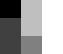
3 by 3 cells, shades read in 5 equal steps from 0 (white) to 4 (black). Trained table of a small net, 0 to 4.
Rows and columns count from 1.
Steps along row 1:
down down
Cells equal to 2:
1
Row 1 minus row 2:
1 0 0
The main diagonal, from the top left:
4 1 0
